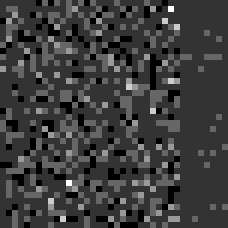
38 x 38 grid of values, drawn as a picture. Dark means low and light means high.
No overall slope runs across the table. The halves do not mirror each other. A vertical seam about 80% of the way across splits the table, and the right part is calmer.
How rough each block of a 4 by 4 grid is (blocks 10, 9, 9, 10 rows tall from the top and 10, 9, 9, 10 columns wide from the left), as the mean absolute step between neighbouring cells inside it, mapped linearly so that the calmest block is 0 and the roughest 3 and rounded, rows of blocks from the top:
3320
2220
2320
2330
